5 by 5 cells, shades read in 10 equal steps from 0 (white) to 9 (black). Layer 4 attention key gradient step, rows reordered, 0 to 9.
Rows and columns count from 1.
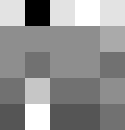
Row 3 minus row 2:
0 1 0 0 2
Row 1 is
1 9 1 0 1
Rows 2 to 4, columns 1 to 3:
4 4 4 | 4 5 4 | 5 2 5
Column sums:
20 20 20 19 18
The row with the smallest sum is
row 1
